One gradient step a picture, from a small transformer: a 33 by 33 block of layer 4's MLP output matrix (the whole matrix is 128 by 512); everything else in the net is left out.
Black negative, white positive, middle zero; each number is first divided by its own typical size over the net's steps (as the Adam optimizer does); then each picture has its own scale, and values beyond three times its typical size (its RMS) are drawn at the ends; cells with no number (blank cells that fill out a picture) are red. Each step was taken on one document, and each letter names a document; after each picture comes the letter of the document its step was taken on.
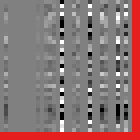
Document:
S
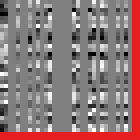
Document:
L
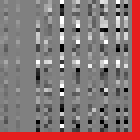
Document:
S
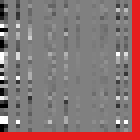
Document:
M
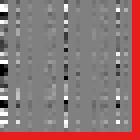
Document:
M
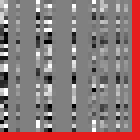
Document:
L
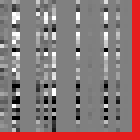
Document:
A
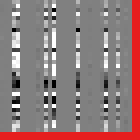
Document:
A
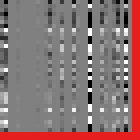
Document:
S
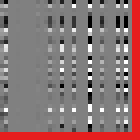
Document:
S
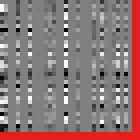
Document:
M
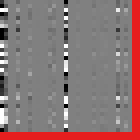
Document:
M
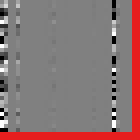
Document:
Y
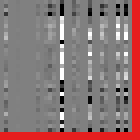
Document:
S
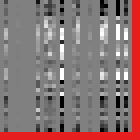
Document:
S
